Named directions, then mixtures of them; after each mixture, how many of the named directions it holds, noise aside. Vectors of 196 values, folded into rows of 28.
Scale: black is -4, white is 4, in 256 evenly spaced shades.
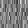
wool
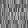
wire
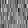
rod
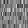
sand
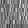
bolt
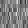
two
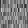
three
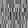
two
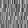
two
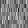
two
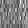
two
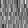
three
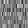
one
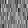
one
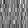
three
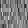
two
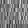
one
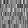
one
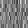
one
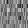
three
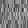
two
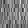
two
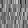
one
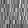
one
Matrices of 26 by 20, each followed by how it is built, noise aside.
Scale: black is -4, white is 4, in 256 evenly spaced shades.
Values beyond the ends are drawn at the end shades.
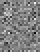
low rank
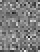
low rank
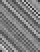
Toeplitz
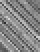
Toeplitz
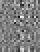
low rank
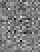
low rank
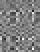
low rank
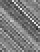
Toeplitz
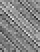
Toeplitz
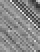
Toeplitz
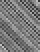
Toeplitz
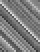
Toeplitz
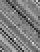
Toeplitz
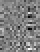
low rank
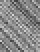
Toeplitz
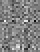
low rank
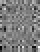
low rank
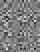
low rank
